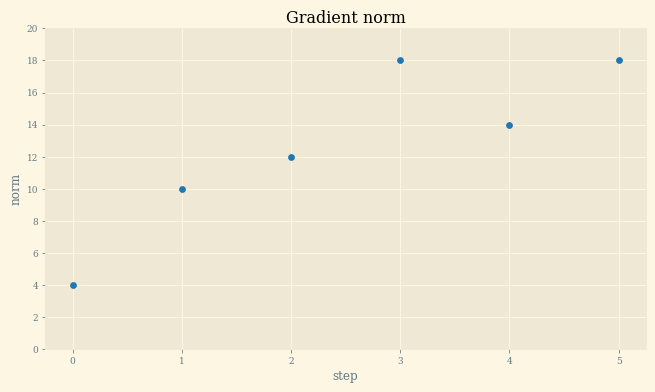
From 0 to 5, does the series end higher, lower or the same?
higher
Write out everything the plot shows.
Title: Gradient norm
x-axis: step, ticks 0 1 2 3 4 5
y-axis: norm, ticks 0 2 4 6 8 10 12 14 16 18 20
Values:
4 10 12 18 14 18
